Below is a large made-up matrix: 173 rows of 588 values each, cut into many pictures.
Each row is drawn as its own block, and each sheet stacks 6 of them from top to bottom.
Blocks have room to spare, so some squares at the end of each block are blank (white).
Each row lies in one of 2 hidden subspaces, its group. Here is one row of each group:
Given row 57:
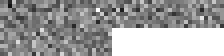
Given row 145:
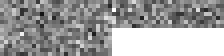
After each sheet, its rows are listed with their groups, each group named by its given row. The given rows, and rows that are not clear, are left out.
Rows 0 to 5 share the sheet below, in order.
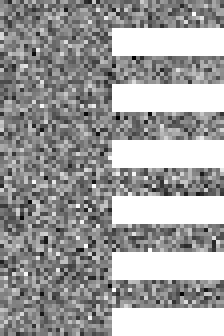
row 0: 57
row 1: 145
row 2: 57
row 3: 57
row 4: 57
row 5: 145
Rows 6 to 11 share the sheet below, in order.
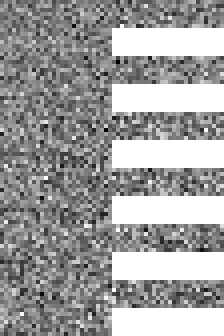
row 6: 57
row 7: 57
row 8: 57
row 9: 57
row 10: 57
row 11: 145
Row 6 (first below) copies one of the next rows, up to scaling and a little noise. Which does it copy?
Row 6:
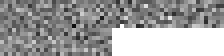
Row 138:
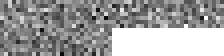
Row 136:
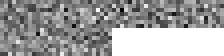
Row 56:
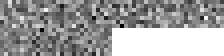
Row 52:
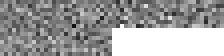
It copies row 52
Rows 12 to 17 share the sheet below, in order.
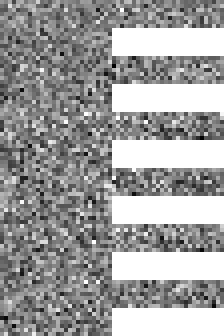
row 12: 57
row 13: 145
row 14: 57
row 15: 145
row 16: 57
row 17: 57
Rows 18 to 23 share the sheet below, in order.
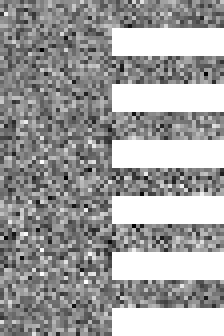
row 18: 145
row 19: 57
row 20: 145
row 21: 57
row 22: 145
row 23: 57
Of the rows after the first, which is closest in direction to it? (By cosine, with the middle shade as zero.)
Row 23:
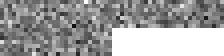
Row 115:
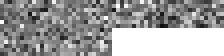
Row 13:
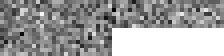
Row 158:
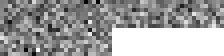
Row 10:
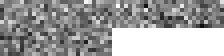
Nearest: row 10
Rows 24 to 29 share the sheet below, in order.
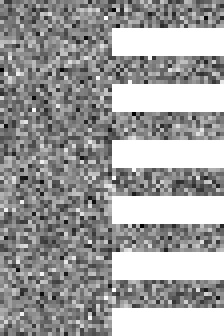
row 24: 57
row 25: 57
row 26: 145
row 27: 145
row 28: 145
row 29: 145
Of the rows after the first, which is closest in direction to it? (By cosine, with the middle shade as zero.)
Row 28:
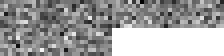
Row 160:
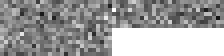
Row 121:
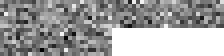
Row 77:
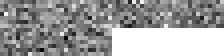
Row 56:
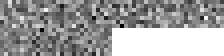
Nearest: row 160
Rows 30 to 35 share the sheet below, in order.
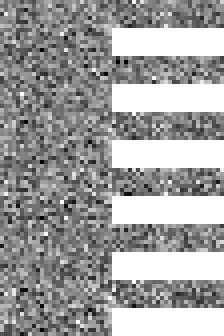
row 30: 145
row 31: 57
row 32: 145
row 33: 145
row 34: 57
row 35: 145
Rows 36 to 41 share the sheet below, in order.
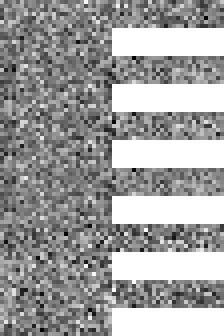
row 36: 57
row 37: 145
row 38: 145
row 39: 145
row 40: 57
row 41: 145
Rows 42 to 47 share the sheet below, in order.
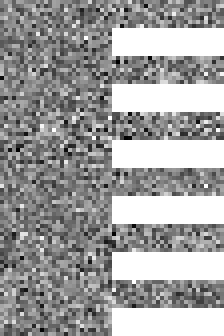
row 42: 57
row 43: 57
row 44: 145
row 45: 57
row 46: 145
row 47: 145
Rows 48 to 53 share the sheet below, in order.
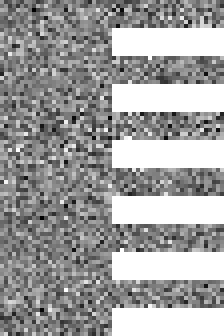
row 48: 57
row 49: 57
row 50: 145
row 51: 145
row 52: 57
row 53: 57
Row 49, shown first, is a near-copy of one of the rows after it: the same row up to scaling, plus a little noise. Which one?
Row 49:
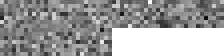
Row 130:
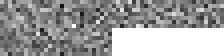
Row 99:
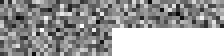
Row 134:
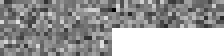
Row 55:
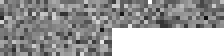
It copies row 55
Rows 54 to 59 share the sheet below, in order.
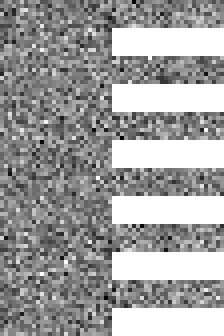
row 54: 145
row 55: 57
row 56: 57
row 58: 145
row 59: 145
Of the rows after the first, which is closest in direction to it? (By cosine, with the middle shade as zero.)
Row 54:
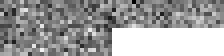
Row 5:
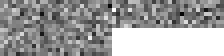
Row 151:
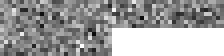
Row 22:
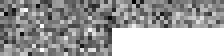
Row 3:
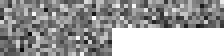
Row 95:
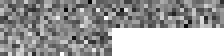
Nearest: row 22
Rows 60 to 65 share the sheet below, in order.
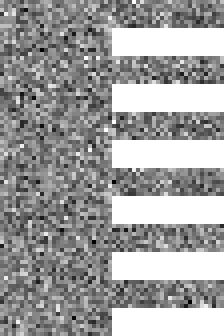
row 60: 145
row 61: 57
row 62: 145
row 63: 145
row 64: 57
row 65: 57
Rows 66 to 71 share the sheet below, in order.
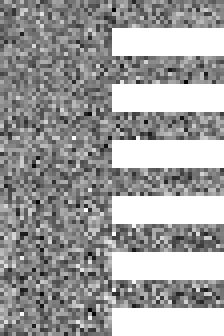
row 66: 145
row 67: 57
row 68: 57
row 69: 57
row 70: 145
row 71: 145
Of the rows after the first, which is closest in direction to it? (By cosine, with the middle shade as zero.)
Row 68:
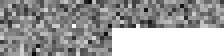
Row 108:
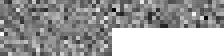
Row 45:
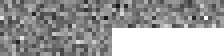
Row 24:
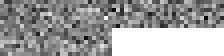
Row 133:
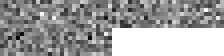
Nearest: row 45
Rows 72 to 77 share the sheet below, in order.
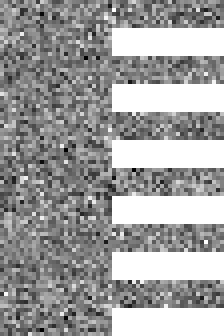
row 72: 145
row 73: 57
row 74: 145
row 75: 145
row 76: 57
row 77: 145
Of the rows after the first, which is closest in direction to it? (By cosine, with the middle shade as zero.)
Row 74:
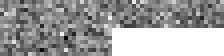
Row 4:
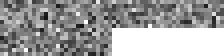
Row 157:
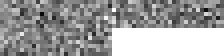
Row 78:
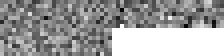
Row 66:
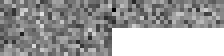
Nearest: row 157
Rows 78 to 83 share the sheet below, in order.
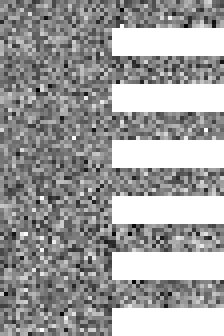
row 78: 57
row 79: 57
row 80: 57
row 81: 57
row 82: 145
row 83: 145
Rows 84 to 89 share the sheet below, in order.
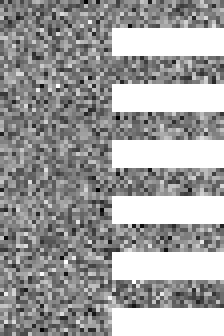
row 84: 57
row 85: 57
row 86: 57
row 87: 57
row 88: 145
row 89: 145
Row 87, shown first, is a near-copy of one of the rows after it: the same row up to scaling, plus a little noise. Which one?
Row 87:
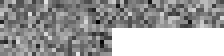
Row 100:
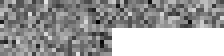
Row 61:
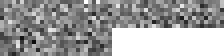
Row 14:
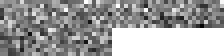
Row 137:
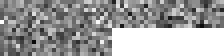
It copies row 100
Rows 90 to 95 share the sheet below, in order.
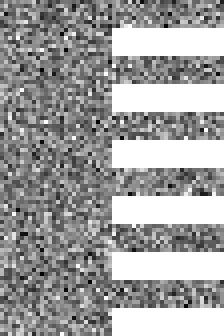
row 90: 145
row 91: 145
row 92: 57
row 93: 57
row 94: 145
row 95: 57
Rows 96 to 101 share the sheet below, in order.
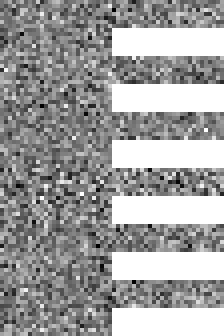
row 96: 145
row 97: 145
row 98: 57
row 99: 57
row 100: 57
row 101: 145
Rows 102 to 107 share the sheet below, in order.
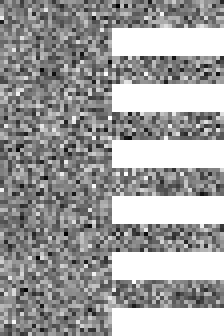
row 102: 57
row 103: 145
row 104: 145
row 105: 57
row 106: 57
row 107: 145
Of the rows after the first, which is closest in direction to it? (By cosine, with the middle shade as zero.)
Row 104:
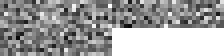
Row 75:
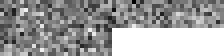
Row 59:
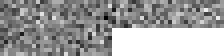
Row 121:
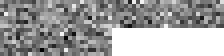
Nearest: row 121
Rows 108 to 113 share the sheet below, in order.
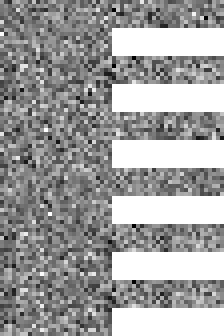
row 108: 57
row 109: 145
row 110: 57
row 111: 57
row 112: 145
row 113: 145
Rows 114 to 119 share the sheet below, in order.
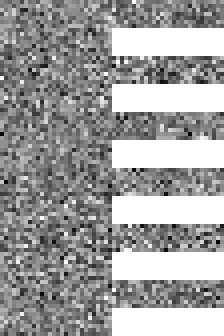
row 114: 145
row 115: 57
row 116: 57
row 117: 145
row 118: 145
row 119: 145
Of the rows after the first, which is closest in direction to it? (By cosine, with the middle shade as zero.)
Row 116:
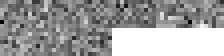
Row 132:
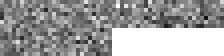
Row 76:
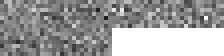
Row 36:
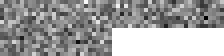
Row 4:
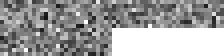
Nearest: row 4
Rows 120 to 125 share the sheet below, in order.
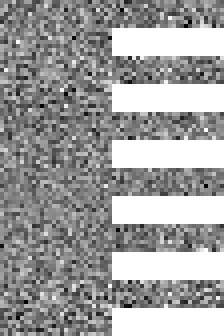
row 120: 57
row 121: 145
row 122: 57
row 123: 57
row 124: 57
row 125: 145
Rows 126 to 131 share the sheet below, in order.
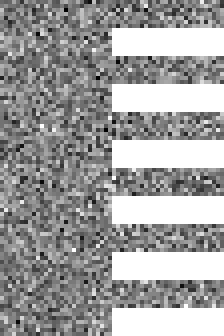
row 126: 57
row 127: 57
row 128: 145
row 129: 145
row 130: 57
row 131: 57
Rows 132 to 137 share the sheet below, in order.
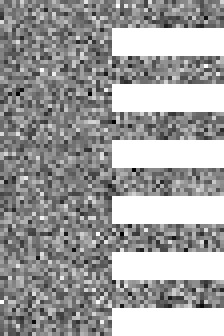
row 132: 57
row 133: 145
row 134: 57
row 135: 145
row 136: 57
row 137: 57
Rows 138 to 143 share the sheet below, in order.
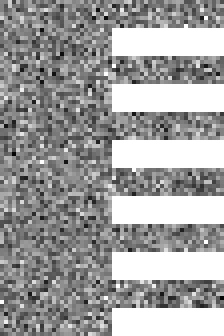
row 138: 57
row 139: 145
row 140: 145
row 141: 145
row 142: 57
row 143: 57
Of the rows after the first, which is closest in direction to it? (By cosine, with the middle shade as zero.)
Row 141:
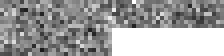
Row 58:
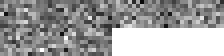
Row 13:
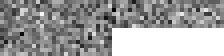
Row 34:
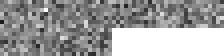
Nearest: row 34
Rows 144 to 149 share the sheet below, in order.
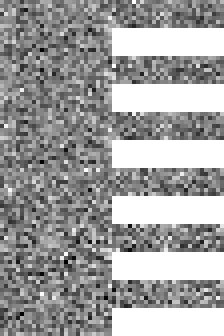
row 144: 145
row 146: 145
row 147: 57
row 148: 145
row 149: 145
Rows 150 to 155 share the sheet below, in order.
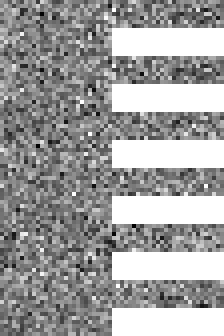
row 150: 145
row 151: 145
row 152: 57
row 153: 57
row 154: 145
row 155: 57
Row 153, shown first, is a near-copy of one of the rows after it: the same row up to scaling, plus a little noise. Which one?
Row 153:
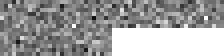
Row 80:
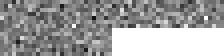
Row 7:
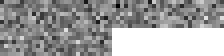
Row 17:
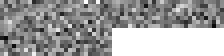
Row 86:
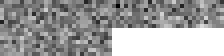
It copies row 80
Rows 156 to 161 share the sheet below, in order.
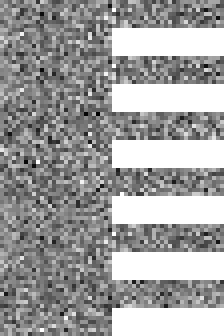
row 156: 145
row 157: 145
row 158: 57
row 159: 57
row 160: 145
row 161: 145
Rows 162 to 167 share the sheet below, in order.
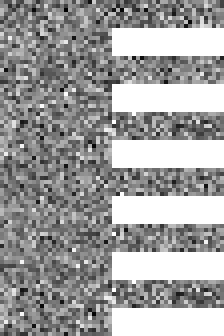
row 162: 57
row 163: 145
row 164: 145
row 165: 57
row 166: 57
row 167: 145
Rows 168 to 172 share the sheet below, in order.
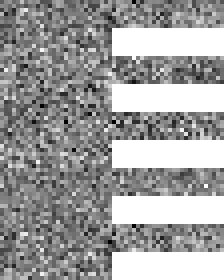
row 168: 145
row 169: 145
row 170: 57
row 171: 57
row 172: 145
